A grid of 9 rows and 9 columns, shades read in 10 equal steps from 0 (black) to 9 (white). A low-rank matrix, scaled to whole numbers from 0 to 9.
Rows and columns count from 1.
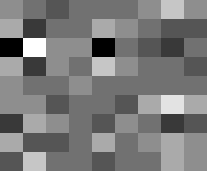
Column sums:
38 42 36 38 37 38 39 42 38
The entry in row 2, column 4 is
4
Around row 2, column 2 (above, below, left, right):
4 9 6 4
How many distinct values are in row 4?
6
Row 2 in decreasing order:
6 6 5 4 4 4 3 3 2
